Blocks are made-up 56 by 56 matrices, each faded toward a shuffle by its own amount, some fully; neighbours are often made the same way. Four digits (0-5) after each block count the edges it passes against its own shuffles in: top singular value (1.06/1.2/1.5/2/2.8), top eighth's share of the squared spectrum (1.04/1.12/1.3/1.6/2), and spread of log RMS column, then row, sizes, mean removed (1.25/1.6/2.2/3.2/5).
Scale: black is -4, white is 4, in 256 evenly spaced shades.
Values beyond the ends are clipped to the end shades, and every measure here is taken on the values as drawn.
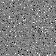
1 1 0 0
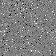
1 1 0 0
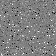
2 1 0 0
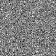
3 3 1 0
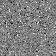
1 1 0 1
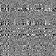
4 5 2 3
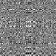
4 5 2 3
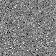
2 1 0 0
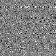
3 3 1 2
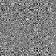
4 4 2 3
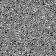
0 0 0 0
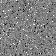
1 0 0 0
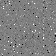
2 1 0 0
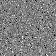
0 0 0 0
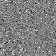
2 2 0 1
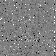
2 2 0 0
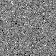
0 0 0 0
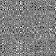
4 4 2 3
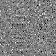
3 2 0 1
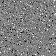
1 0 0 0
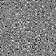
3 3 1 1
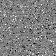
2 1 0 0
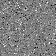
2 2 0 0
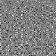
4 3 1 2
